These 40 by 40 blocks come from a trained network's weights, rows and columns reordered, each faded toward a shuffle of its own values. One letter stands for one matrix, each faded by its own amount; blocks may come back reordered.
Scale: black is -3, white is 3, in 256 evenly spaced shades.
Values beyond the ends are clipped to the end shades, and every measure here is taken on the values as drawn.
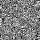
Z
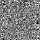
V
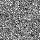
Z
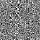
V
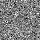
Z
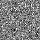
Z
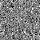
V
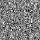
V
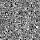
V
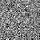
V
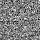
Z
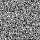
Z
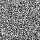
Z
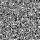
Z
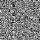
V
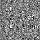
V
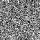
Z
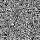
Z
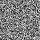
Z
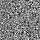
Z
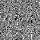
V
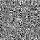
V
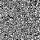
V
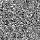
V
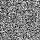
Z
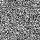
Z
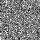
Z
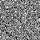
Z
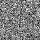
Z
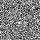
Z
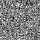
V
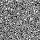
Z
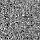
V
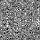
V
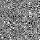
V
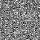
Z
